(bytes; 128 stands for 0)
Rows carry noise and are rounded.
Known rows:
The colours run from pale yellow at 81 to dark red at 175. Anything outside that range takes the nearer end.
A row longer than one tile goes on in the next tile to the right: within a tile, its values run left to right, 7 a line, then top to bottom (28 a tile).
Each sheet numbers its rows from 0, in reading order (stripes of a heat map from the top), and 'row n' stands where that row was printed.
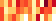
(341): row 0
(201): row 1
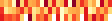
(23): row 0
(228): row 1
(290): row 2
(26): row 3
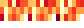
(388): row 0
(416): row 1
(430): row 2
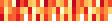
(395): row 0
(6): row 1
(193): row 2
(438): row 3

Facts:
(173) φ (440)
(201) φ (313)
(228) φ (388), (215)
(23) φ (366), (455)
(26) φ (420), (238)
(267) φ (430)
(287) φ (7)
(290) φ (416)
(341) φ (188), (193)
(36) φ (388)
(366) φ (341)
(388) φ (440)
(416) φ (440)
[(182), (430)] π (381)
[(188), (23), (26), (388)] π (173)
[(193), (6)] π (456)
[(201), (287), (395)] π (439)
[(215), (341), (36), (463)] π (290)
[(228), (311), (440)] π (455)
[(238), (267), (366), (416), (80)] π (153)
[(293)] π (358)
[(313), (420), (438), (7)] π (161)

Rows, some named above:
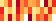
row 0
(455)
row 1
(228)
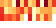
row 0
(23)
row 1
(290)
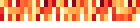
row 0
(440)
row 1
(201)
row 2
(290)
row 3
(201)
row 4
(23)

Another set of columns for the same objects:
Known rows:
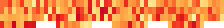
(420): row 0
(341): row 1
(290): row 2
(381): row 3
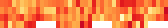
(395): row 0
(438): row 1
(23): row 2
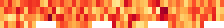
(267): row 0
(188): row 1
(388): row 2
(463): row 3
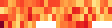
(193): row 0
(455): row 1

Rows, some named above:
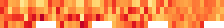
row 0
(439)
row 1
(439)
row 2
(455)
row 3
(293)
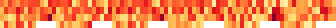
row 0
(267)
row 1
(238)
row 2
(267)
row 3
(366)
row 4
(416)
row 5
(36)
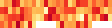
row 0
(173)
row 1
(430)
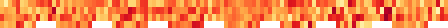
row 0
(228)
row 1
(311)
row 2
(153)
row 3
(161)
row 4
(293)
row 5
(26)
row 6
(388)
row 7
(440)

